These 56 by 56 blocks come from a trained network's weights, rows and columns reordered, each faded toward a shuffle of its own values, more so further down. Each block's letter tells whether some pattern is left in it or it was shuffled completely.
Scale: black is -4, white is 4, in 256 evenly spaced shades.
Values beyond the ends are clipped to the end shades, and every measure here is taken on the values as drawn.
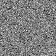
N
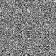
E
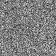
N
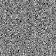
E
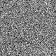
N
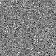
E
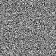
E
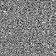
E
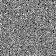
N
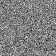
N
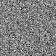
N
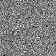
E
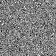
N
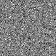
E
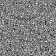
E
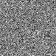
E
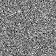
N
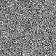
E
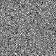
E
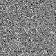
E
